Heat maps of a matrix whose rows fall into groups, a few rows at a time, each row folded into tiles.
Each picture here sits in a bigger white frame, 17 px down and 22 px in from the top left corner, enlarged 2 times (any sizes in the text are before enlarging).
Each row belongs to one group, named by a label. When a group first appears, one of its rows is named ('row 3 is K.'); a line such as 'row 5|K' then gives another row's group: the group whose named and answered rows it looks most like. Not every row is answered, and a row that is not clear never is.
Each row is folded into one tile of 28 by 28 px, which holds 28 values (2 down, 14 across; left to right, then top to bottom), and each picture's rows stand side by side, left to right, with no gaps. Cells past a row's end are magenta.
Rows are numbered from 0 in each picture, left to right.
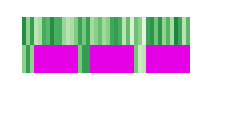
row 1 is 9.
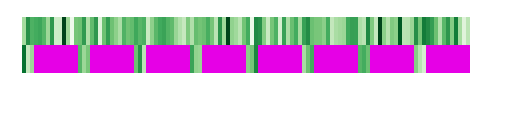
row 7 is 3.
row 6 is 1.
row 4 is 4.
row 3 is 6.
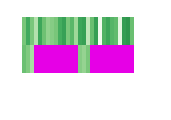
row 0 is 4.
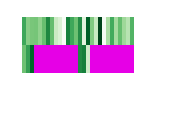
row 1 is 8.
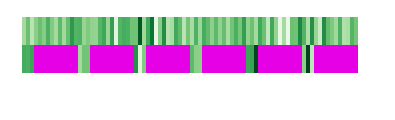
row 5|8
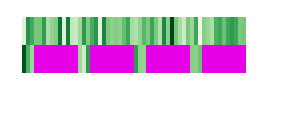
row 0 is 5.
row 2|6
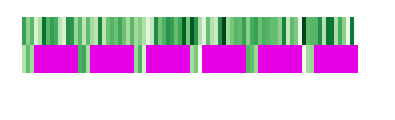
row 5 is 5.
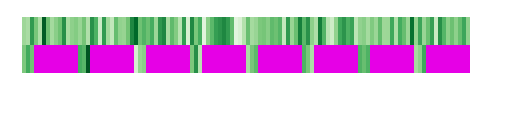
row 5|4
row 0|1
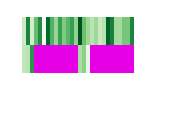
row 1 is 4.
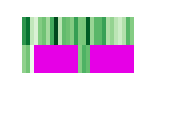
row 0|4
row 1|8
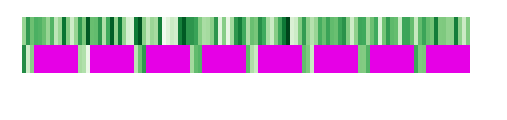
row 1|3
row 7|1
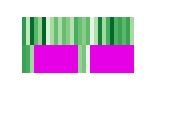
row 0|8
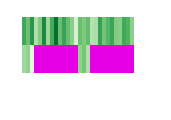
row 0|3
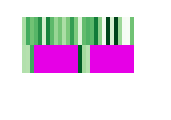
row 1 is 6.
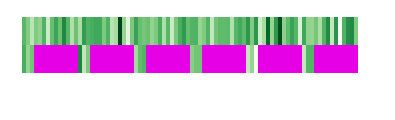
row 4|3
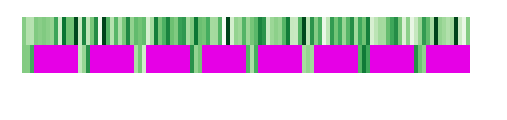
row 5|4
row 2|3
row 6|9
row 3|6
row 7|1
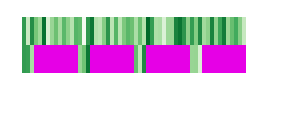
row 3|3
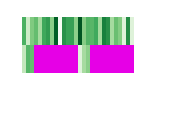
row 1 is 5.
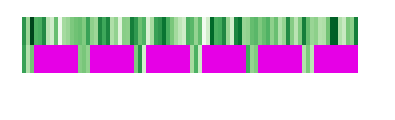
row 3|3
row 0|8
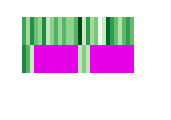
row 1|4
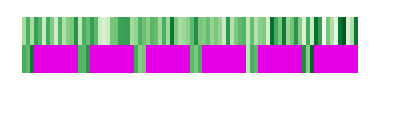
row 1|9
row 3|6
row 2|6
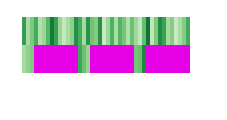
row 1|8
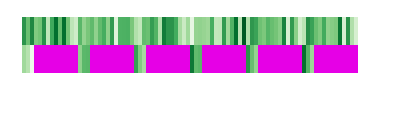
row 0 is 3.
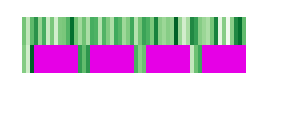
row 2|1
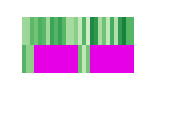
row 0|6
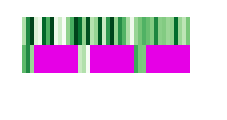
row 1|3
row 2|1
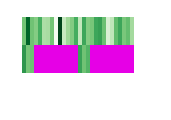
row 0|6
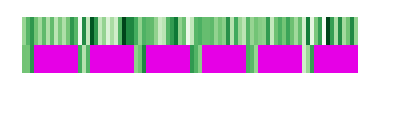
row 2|9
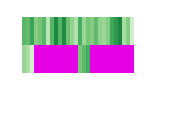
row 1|9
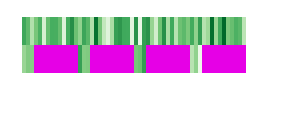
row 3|3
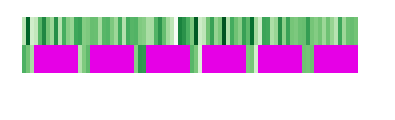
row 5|6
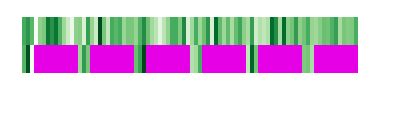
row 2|9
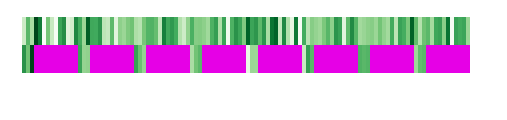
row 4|5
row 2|6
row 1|8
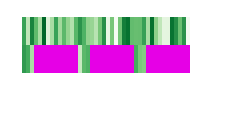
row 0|8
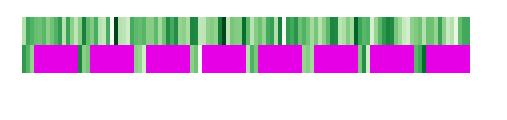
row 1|6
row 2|3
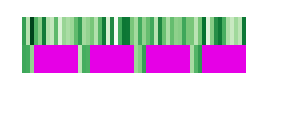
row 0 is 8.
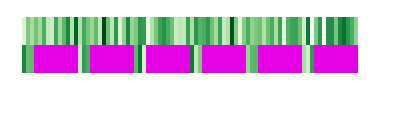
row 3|1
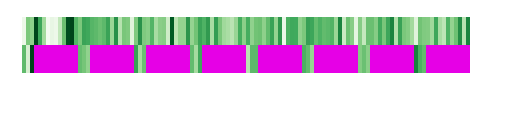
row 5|5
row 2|6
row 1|5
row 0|9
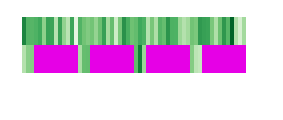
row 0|5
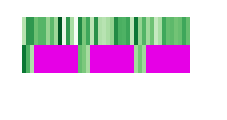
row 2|4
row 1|4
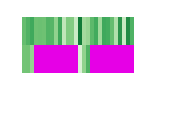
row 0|5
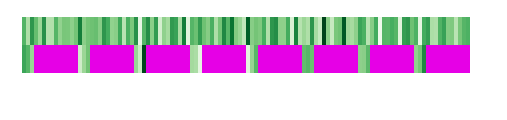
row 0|8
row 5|1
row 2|9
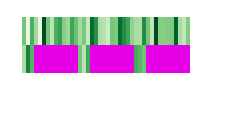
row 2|1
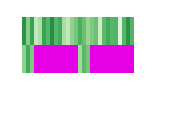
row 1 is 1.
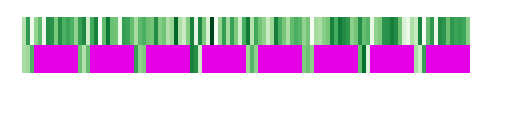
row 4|4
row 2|1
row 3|8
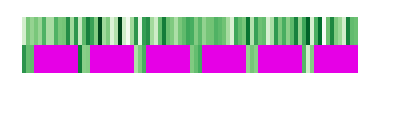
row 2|4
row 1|1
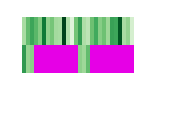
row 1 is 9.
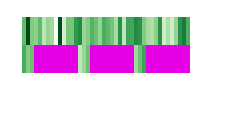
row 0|6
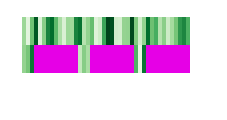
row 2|9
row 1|4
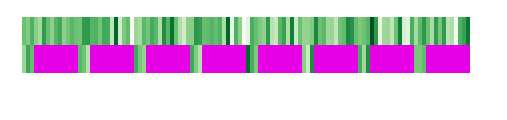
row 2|6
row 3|5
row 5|9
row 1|5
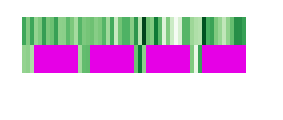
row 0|3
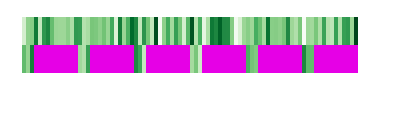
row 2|8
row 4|1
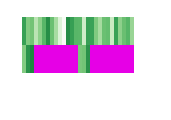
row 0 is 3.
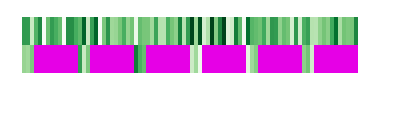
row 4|5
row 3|3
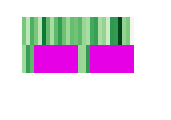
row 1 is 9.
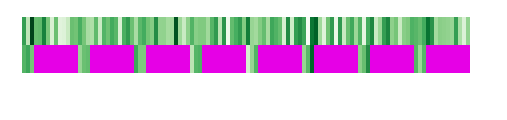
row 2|1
